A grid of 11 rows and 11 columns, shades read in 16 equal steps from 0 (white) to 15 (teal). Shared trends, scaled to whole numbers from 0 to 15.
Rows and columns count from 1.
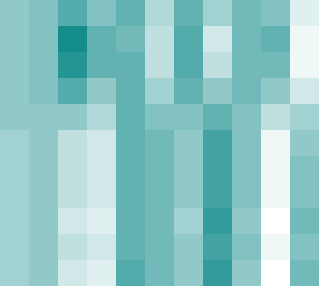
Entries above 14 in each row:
0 1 0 0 0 0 0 0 0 0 0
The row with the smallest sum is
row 9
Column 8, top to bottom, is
6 3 4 7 10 12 12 12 13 12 13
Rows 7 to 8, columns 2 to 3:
7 4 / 7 4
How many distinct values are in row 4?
7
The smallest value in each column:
6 7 3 2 9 4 6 3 7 0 1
